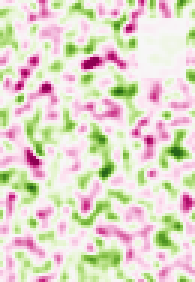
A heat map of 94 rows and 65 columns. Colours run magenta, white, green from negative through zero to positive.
Seam: none. Mirror symmetry: none. Odd patch: calmer, in the top right. Calmest part: top right. Grain: blotchy. Average level on the scale: 50%. Stripes: none.
